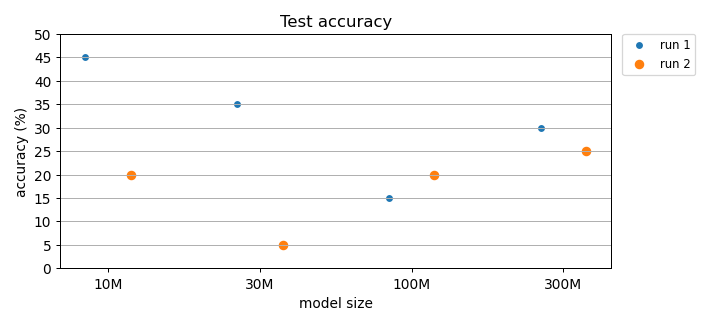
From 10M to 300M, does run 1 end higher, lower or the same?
lower
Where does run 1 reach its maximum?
10M
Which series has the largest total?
run 1
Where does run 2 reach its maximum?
300M
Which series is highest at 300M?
run 1
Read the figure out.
Title: Test accuracy
x-axis: model size, ticks 10M 30M 100M 300M
y-axis: accuracy (%), ticks 0 5 10 15 20 25 30 35 40 45 50
Legend: run 1, run 2
Values:
run 1: 45 35 15 30
run 2: 20 5 20 25
